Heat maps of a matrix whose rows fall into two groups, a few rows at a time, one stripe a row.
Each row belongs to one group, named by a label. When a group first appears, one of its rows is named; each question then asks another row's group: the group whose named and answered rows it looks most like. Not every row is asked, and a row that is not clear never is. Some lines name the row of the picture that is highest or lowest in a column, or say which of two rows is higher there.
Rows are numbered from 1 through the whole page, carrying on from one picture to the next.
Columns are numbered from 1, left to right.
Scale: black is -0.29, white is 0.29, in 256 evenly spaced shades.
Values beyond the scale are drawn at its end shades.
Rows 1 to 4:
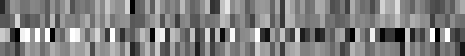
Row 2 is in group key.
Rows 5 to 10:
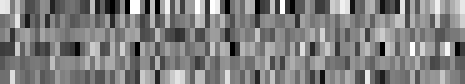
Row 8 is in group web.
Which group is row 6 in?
key
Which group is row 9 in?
key
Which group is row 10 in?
web
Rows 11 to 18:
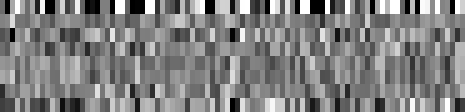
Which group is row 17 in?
key
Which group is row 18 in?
web
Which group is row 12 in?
web
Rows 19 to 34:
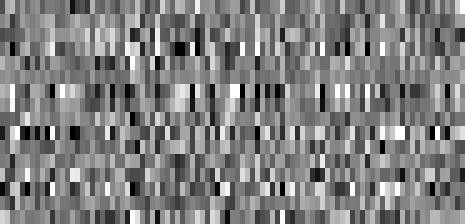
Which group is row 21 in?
key
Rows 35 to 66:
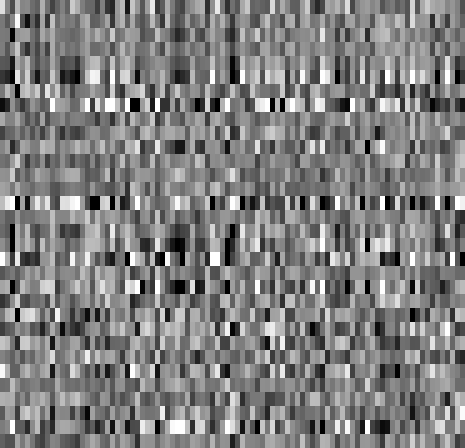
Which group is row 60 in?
key
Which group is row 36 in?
key
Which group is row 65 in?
web
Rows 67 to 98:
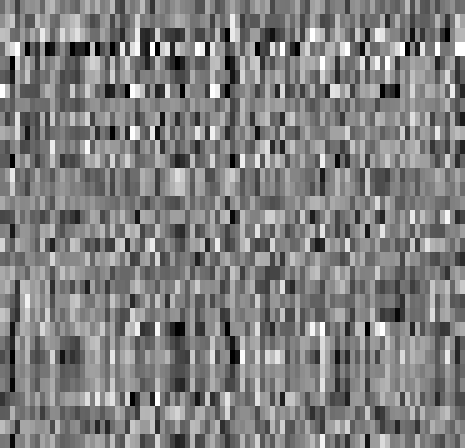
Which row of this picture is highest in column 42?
95
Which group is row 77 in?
key
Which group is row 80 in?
web
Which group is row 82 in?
web
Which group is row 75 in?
key
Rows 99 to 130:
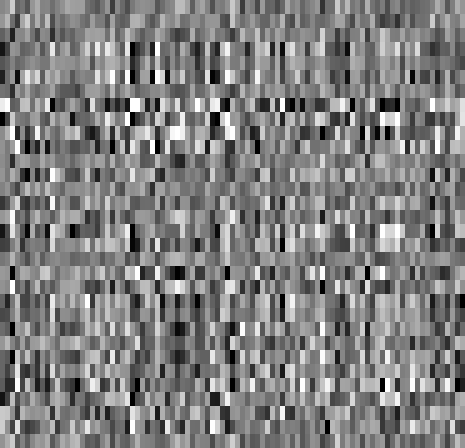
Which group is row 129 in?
key
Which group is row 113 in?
key
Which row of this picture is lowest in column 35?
118
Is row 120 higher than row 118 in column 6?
No
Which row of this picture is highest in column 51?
126
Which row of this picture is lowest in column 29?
118
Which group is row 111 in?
key
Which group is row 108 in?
web
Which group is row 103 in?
key
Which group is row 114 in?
web
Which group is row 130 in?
web
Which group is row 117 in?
web
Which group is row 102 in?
key
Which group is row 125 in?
key
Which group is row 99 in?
web
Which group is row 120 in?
key
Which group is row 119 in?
web
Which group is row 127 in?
key
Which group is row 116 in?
key
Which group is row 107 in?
key
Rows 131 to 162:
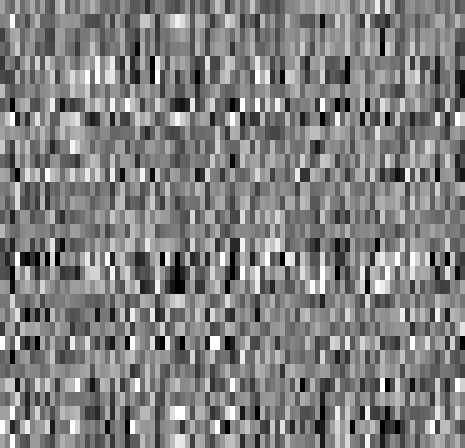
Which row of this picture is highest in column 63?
151
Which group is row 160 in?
web
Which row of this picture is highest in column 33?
154
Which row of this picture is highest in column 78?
150
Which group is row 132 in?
web
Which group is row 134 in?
web
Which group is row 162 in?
web
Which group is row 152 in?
web
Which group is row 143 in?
key
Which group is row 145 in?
key
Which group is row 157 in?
key
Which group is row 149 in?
key
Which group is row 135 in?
key
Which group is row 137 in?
key
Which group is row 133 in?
web
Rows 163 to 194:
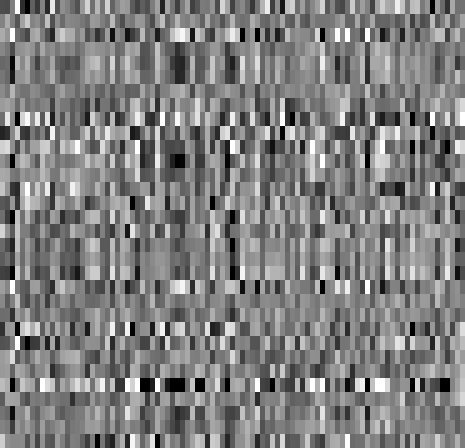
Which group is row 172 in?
key
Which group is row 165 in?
web
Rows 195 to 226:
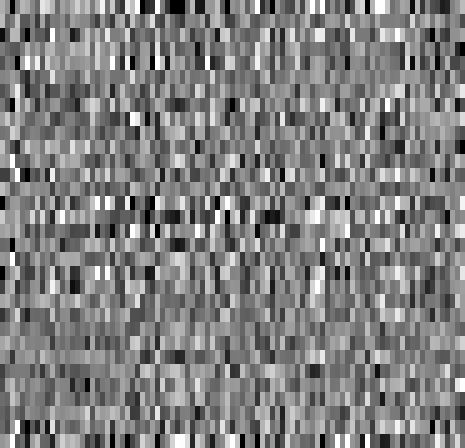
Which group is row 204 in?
web
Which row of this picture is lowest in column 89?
195
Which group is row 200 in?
key
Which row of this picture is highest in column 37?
226
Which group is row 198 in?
key
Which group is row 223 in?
web
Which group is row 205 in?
key
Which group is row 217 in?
key
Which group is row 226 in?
web
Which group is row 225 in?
key
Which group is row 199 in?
key
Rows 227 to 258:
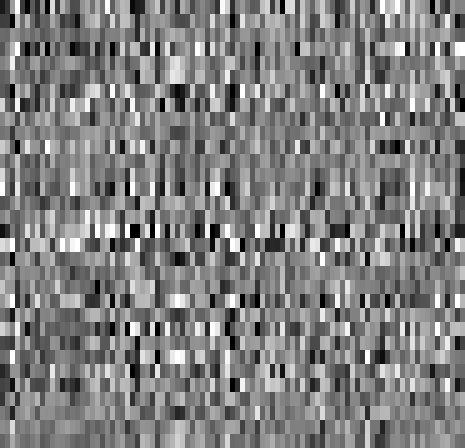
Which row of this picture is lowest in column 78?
248
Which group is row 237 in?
key
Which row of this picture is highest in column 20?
243
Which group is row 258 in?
web
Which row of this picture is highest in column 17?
243
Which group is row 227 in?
key
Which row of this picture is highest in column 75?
237
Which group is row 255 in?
key
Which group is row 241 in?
web
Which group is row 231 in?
web
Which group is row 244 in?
web
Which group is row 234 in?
key
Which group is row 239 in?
key
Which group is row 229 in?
web
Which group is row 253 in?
key
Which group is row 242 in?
key
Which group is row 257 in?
web
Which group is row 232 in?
web
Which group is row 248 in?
web
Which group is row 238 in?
key
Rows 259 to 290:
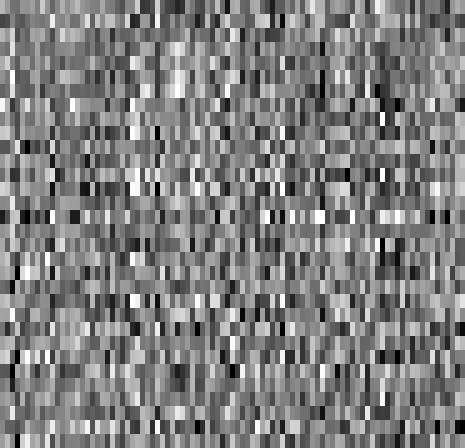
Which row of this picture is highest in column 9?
259
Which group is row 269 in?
key
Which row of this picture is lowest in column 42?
276
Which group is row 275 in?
web
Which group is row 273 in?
web
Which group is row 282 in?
key
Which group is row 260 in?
key
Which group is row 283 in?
web
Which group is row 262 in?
web
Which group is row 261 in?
web
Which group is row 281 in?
web
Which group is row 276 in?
web
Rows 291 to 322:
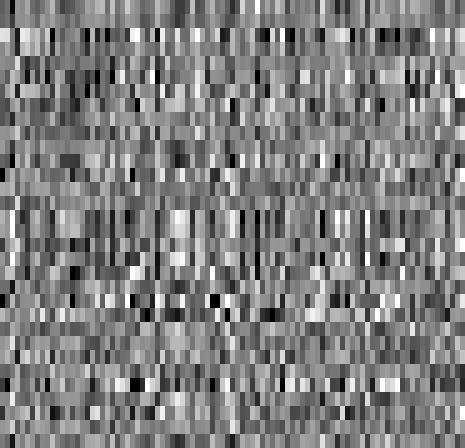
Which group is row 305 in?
key
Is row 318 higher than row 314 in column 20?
No
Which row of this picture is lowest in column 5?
306
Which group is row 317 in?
key
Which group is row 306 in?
web
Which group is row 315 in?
web
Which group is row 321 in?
web
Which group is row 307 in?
web
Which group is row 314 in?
web
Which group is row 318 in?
key
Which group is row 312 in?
key
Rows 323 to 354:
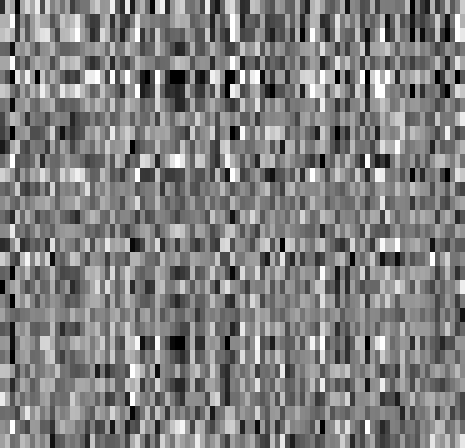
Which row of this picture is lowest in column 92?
328
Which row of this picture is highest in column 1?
351
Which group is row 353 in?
web
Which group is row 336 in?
key
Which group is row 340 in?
key
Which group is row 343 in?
key
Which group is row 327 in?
web
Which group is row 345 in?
key
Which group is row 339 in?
web
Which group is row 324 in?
web
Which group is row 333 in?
key
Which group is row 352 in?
key
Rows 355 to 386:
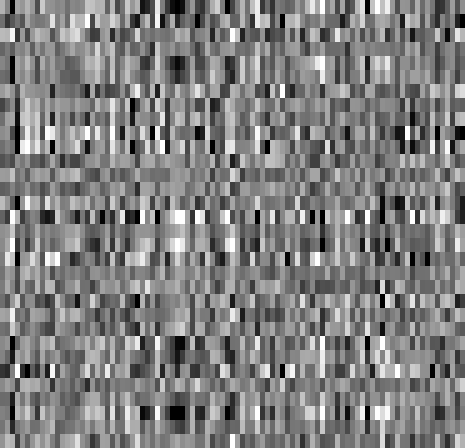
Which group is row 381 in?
key
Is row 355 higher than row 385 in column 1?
Yes
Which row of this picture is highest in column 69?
361
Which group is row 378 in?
web
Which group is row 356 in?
key
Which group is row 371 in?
web
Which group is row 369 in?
key
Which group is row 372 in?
web
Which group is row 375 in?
web
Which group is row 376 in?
web
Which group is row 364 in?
key
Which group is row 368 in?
web
